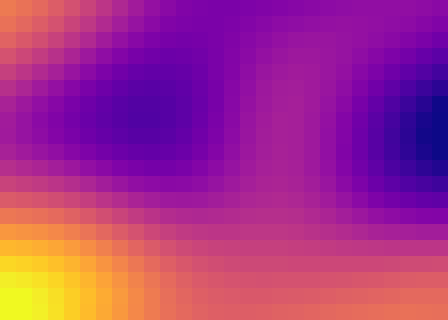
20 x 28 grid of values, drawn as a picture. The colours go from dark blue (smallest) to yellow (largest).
Lone odd cells: none. Ninth with the highest average: bottom left. Slope: up to the bottom left. Calmest part: top middle. Ninth with the lowest average: middle right.
